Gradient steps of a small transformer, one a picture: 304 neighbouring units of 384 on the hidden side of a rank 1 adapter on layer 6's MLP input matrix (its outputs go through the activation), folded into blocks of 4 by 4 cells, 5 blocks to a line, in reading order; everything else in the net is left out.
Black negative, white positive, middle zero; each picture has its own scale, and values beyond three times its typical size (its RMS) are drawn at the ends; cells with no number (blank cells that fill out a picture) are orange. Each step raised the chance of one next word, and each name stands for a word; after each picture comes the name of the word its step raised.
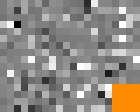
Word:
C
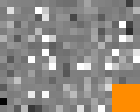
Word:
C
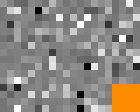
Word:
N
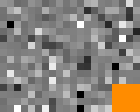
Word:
N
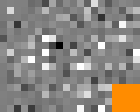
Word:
C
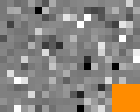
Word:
N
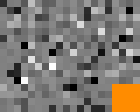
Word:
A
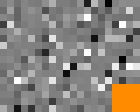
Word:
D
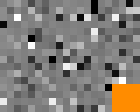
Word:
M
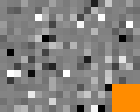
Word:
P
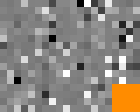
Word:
D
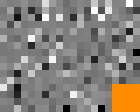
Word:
M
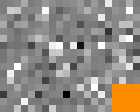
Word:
A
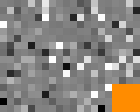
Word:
M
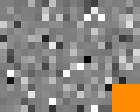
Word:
P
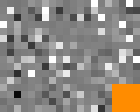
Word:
M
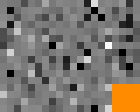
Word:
P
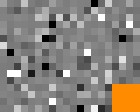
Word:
P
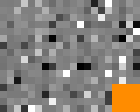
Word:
D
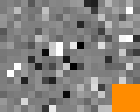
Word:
A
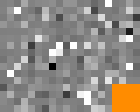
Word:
A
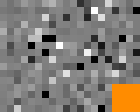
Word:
M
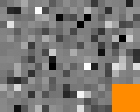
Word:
N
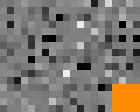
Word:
C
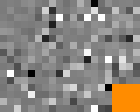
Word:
P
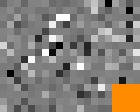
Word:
A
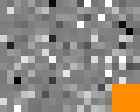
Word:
D
